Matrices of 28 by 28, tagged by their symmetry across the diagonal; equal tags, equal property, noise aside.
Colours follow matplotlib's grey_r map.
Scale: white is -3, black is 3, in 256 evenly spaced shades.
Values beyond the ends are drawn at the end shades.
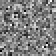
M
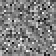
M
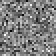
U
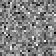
U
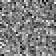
M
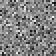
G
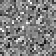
G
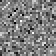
G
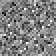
G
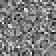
G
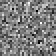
U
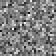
M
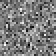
U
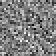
M
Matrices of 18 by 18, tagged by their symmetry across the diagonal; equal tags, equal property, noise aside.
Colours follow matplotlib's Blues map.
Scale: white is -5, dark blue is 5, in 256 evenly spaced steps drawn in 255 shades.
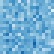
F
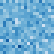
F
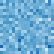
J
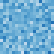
J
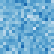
F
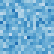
F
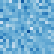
J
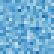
J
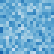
F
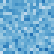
F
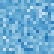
F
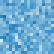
F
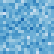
F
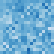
J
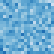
J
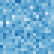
F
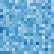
J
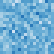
F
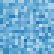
J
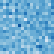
J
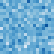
J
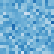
J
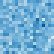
F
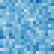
F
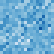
J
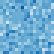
J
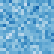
J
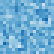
J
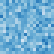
F
